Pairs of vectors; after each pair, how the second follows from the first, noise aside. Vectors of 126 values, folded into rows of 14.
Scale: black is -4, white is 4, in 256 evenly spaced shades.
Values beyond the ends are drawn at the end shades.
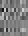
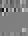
partly zeroed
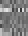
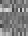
copied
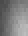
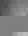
partly zeroed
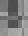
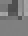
partly zeroed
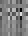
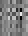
copied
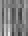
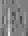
partly zeroed
